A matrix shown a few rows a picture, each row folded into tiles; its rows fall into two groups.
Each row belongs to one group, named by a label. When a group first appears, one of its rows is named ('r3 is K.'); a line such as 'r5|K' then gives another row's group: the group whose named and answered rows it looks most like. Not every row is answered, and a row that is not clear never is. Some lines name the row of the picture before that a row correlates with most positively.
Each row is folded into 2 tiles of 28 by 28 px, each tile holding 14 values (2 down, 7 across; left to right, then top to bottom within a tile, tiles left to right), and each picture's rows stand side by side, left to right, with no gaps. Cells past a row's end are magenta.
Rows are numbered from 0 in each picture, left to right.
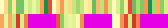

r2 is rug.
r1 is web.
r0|web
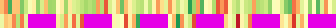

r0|rug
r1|web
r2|rug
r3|web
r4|web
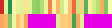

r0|web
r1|rug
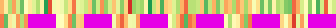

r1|rug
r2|rug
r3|rug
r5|rug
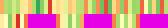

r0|web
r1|web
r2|web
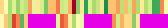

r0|web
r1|rug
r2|web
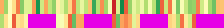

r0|rug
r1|rug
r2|web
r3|web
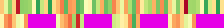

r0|rug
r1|rug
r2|web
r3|rug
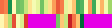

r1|rug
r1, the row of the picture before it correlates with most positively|1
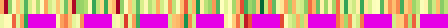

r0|rug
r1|rug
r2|rug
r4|rug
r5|web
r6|web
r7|rug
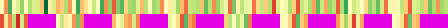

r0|web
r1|web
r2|web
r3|rug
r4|web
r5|rug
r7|rug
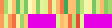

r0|web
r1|rug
